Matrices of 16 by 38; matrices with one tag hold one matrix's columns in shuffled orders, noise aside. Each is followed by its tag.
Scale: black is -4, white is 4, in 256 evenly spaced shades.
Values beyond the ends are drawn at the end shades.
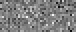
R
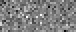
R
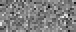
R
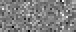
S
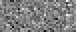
S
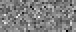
R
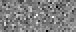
R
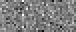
S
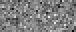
R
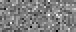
S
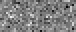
R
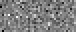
R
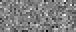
S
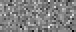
S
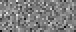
S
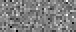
S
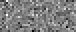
S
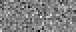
R
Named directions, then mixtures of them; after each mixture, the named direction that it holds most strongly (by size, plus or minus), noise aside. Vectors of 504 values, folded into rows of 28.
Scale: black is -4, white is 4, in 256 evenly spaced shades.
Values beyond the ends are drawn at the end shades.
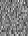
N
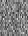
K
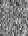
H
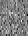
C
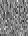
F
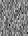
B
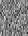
B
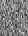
K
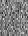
K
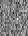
N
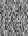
K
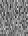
F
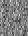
H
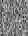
H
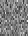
F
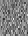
C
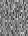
K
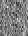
K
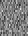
B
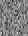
B
